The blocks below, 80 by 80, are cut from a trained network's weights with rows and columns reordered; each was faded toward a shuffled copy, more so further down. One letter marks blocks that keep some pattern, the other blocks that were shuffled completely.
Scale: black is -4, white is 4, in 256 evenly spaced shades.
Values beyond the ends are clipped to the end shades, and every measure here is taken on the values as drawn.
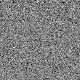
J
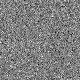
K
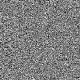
J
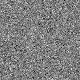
K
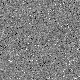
K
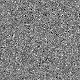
J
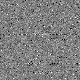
J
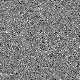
J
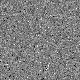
K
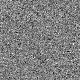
K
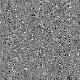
J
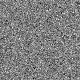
K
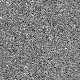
K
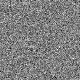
J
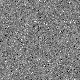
K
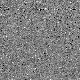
J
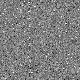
J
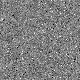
K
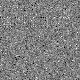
J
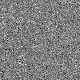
K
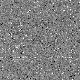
J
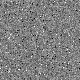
K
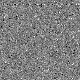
J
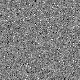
J
